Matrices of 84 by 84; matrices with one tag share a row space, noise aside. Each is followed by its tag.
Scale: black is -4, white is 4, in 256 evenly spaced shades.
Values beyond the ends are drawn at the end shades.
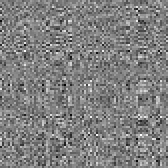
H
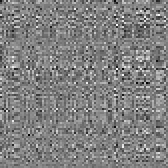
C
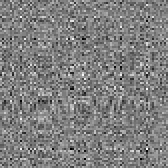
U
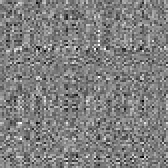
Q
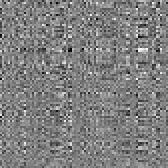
H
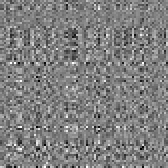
Q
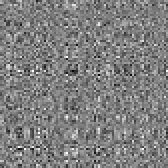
Q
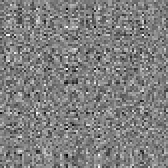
Q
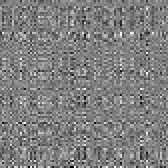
U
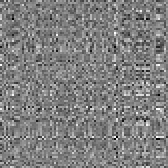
C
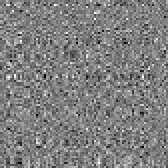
Q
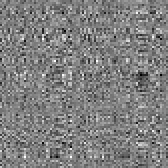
H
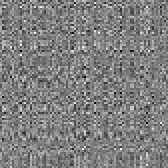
U
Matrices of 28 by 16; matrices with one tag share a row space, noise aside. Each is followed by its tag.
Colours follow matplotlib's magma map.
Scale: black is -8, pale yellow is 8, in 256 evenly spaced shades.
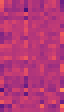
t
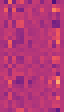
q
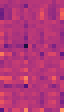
t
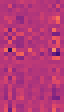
q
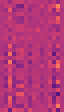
q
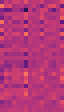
t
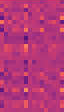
t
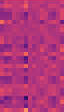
t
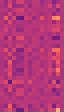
q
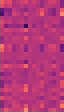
t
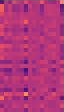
t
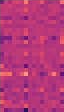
t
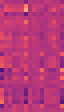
t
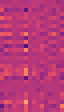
t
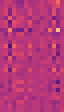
q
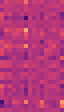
t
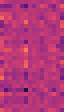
t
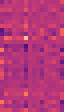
t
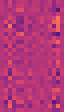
q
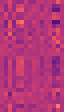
q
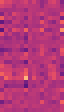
t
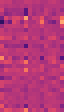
t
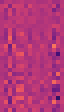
q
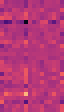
t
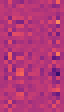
q
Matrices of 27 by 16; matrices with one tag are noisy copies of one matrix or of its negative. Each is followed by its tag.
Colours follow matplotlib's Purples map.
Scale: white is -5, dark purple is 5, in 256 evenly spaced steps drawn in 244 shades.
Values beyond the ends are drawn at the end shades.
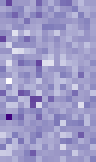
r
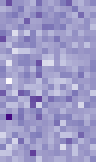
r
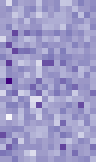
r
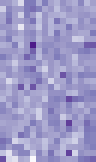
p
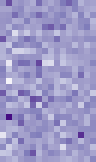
r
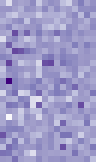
r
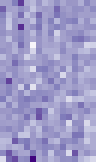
p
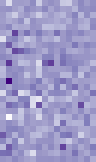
r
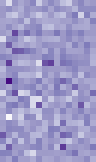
r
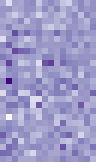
r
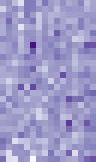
p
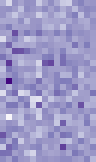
r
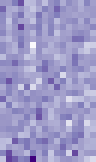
p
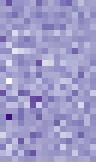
r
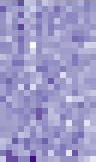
p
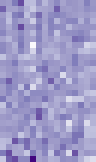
p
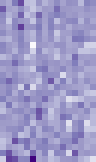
p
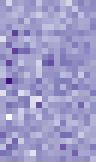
r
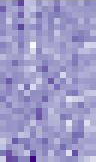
p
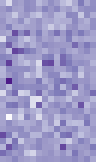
r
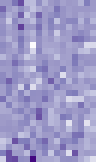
p
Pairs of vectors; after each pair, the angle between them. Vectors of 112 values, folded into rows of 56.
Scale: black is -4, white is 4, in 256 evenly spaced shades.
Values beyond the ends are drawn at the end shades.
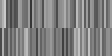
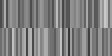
orthogonal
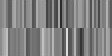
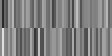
orthogonal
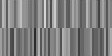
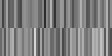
nearly opposite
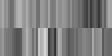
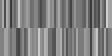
partly aligned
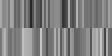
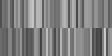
nearly opposite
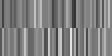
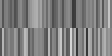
nearly parallel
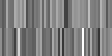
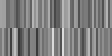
partly opposed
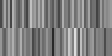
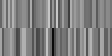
partly aligned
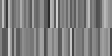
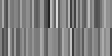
nearly parallel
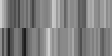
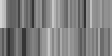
nearly parallel
